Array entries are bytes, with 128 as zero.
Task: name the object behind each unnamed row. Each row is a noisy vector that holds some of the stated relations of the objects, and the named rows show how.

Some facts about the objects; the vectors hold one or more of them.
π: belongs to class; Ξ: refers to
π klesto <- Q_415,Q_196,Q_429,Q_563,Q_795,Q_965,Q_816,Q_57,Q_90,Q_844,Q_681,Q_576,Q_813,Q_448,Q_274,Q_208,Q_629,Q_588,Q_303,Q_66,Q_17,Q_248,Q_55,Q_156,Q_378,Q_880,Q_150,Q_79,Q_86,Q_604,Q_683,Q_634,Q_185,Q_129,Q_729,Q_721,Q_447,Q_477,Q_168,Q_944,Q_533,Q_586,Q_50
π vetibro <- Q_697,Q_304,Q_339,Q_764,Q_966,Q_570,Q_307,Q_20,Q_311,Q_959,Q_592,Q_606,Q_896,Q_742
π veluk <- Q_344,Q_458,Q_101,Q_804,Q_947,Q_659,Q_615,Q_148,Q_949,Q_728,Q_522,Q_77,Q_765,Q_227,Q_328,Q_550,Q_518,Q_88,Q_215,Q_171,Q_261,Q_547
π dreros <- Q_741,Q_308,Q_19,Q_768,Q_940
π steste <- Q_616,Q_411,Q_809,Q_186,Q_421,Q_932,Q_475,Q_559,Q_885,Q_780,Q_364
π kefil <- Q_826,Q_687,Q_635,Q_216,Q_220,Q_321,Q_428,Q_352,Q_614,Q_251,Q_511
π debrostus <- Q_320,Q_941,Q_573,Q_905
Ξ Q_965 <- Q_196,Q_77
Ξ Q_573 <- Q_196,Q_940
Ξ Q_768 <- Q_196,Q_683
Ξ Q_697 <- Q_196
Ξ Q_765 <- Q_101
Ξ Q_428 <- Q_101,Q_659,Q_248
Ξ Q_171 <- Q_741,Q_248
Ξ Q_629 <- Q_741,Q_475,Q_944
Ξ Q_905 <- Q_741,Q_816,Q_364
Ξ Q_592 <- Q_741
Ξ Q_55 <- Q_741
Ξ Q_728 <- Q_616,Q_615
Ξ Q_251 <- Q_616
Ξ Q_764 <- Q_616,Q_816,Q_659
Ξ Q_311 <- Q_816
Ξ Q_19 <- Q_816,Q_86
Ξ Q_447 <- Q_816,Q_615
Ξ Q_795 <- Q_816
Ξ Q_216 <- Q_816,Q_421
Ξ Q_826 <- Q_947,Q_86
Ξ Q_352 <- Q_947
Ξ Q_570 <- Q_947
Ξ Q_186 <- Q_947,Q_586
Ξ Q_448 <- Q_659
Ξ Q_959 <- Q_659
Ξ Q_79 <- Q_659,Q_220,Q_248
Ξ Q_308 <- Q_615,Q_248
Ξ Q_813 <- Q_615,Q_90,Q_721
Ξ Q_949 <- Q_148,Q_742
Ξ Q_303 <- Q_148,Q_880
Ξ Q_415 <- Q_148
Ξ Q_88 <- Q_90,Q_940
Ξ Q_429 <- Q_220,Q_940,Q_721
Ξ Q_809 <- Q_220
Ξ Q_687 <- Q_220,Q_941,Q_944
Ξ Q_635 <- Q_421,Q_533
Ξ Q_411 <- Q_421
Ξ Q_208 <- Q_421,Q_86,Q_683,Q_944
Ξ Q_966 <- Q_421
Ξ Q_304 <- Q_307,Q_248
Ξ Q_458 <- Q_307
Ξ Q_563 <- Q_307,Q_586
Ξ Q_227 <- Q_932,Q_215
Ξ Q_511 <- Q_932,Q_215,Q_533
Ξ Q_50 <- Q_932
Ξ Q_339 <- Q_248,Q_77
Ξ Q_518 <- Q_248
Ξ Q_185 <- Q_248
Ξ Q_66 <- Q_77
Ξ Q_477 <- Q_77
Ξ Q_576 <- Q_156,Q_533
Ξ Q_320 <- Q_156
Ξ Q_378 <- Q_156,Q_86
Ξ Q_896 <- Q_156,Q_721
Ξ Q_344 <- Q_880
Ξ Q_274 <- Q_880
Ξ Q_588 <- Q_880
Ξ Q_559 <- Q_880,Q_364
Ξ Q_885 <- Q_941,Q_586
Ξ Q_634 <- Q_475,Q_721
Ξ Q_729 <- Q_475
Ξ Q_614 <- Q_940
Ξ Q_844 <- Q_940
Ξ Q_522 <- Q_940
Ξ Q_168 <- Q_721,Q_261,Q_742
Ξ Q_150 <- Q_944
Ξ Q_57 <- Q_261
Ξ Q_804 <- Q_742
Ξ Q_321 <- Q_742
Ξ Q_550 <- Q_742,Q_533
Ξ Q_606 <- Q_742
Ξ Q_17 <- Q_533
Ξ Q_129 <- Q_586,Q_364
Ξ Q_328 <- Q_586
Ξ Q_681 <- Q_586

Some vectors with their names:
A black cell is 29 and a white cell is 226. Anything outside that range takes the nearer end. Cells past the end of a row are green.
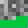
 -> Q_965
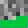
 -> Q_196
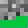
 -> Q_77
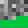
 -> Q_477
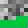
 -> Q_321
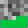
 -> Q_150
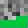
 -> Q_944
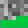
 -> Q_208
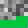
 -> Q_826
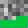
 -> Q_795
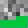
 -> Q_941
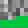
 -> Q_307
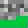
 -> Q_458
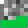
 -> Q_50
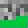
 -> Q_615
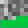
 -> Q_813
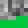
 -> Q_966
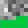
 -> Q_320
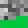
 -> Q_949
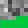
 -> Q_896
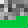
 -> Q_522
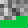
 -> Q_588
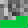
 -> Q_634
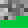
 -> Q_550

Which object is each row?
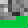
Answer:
Q_592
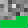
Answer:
Q_768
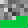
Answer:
Q_809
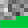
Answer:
Q_905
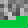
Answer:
Q_586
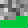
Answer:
Q_344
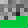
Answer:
Q_220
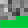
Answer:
Q_20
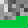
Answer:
Q_573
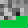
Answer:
Q_880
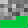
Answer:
Q_308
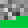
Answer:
Q_364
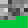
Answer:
Q_606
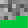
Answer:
Q_547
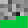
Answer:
Q_741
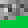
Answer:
Q_728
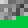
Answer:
Q_428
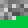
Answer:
Q_411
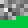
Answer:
Q_186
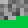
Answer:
Q_248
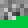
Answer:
Q_421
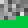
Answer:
Q_940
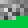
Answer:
Q_616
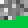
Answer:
Q_227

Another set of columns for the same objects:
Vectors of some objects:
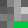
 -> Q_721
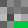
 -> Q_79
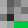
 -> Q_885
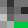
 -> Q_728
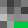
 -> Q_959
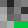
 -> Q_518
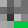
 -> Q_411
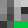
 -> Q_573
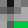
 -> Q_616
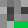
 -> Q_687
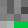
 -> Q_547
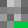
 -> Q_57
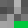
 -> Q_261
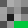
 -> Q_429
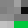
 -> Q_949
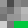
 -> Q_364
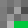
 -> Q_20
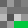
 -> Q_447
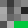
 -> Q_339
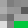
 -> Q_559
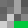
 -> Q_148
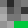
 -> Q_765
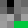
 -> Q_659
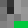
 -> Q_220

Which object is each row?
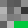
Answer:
Q_304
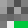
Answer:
Q_570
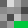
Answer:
Q_168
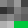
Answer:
Q_215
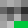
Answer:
Q_511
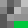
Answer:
Q_941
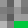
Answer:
Q_780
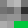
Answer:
Q_321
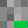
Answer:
Q_604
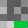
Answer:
Q_328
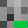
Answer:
Q_844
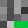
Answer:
Q_697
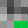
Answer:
Q_251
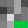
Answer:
Q_742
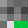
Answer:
Q_966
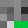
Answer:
Q_896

